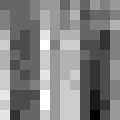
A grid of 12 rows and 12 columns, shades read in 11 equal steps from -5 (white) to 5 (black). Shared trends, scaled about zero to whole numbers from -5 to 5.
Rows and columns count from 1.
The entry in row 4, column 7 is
-2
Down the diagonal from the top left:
1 1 1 1 -5 -1 -2 -3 2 4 3 -1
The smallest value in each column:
-4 1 1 0 -5 -1 -3 -3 1 -1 0 -2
